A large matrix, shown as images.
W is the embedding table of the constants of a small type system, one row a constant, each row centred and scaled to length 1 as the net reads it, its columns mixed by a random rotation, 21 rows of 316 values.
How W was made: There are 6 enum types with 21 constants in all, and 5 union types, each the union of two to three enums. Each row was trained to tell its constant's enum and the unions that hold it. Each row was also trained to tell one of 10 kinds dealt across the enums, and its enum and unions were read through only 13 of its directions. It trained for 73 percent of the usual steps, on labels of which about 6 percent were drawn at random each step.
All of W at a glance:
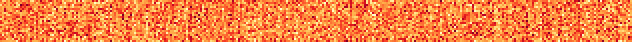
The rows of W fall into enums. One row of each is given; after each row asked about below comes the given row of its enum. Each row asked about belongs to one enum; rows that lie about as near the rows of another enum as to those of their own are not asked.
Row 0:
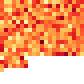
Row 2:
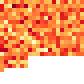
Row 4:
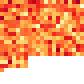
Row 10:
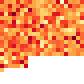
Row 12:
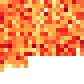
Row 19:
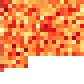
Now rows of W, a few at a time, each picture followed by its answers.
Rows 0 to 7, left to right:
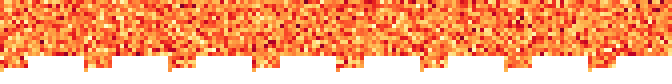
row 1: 12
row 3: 2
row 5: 2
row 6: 10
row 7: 19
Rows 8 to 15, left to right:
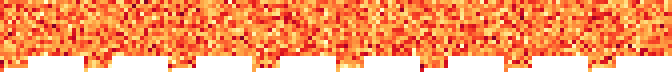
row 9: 2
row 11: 19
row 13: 19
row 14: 10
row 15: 12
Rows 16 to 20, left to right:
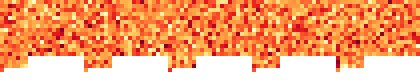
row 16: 19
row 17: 10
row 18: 0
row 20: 2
